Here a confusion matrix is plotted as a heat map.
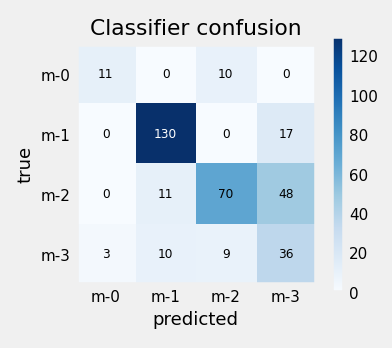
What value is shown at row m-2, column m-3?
48
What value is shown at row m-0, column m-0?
11
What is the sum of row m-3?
58
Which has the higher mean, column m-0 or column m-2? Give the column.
m-2
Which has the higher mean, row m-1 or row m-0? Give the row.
m-1
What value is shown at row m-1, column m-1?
130
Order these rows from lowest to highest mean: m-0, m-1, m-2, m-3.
m-0, m-3, m-2, m-1
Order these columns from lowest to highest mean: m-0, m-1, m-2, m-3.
m-0, m-2, m-3, m-1
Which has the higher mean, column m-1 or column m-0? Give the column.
m-1
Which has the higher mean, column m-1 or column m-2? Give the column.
m-1
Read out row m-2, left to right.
0 11 70 48
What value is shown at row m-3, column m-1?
10
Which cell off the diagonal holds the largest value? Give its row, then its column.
m-2, m-3
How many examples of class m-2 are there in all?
129
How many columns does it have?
4
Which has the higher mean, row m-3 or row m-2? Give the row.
m-2
